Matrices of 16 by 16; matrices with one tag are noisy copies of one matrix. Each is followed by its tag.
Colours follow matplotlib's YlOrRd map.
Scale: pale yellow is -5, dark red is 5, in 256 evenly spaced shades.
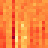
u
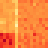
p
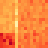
p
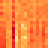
u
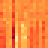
u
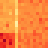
p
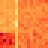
p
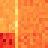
p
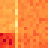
p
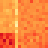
p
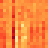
u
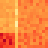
p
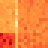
p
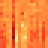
u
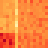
p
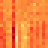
u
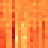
u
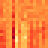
u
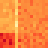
p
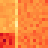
p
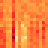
u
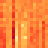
u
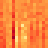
u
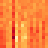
u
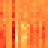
u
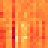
u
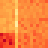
p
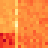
p
